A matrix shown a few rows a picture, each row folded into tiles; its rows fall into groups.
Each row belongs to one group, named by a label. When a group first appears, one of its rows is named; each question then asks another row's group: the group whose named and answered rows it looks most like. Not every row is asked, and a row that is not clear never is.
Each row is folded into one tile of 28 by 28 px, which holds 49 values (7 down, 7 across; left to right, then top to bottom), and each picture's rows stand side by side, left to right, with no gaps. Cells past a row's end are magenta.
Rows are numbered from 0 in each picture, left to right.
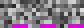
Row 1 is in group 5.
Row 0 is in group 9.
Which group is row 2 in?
9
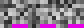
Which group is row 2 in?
5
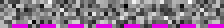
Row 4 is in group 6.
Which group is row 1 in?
6
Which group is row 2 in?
5
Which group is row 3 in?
5
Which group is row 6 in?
6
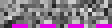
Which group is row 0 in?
6
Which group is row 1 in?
9
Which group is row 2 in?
9
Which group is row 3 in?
5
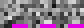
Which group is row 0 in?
6
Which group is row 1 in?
9
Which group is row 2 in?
9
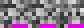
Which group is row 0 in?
5
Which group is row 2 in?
9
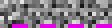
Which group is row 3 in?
5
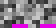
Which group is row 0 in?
6
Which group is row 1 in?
5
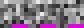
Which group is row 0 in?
6
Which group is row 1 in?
6
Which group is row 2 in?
9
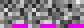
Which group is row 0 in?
5
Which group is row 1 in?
5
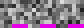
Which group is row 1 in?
5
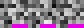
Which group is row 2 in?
5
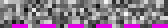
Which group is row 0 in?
6
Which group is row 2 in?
9
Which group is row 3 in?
6
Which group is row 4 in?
5
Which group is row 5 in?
6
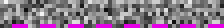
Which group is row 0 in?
6
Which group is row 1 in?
5
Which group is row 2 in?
9
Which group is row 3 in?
6
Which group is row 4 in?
6
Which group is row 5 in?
9
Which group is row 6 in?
6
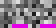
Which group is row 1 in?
5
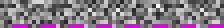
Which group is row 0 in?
9
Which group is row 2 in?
5
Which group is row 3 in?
5
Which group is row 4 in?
5
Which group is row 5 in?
9
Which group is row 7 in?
5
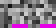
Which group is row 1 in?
9
